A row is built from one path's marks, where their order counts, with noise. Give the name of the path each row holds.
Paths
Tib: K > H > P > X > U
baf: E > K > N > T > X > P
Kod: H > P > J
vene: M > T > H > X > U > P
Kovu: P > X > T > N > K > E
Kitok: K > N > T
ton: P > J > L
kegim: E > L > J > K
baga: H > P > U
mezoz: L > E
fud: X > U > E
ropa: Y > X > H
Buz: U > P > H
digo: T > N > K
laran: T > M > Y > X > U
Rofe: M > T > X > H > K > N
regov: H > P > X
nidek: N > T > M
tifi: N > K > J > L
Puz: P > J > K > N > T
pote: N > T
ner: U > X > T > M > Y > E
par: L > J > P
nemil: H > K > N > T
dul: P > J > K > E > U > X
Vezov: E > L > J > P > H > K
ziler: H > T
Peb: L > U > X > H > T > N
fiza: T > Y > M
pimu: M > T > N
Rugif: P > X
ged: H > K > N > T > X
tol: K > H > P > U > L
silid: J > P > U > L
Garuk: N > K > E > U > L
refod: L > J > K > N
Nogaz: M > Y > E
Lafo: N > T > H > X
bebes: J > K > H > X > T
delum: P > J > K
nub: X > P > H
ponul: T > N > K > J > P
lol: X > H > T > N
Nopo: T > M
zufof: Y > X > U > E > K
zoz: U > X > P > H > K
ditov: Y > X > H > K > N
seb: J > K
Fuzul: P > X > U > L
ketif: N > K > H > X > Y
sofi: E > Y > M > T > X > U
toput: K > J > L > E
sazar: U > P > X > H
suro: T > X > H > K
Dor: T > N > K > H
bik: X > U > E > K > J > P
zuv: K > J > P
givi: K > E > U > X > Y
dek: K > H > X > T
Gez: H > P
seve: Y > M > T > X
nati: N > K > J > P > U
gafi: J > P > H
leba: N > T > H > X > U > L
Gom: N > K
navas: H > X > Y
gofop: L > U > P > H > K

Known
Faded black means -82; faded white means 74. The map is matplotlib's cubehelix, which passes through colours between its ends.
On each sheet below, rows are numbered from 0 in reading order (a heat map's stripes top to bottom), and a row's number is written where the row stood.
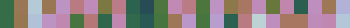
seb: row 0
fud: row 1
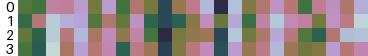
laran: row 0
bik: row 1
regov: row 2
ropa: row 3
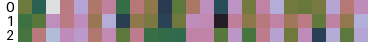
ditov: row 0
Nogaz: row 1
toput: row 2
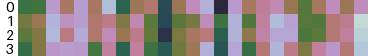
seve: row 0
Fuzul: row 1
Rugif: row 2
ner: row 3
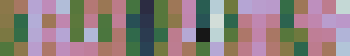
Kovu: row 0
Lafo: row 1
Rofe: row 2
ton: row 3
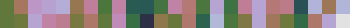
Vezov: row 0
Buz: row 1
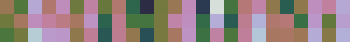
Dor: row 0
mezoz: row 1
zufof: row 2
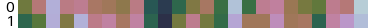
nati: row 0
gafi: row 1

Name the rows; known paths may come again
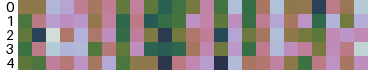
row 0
gofop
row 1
kegim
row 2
navas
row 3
bik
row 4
fiza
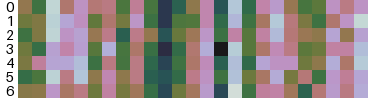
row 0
ketif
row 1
zoz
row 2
zufof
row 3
Rofe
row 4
baf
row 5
bebes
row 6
digo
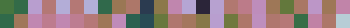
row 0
seve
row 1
silid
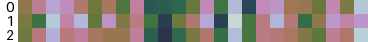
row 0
Garuk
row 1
suro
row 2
nati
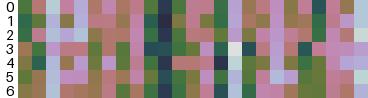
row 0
zuv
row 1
gafi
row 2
dul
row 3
leba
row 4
ziler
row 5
Fuzul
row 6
Gom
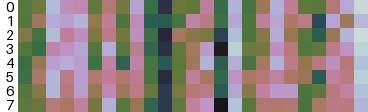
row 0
sazar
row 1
Vezov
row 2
baga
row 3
vene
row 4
ner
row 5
delum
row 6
Rugif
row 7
pimu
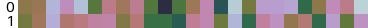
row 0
Kovu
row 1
refod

